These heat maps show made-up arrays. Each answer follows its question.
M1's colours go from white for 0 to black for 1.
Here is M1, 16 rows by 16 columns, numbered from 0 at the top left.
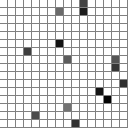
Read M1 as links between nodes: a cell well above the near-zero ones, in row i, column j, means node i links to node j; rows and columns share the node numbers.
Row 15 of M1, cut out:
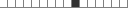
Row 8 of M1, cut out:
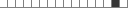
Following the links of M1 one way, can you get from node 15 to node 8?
no
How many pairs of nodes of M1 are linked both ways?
0
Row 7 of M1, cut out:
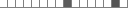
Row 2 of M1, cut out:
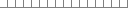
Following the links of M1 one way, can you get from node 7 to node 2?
no
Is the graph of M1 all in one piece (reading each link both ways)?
no
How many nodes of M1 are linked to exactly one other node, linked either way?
7
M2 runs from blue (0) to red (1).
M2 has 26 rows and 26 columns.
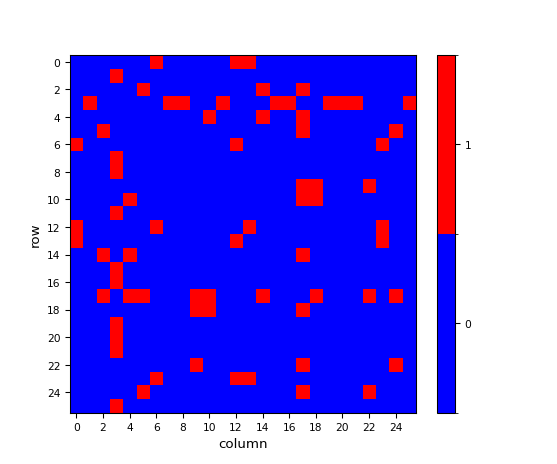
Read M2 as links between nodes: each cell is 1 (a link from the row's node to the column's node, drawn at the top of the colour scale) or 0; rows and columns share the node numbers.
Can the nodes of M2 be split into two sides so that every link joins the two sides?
no
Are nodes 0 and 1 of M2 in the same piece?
no
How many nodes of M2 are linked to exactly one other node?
10
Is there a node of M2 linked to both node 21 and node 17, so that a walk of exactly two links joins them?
no
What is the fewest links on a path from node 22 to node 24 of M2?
1
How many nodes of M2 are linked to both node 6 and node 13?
3
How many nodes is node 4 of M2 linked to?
3
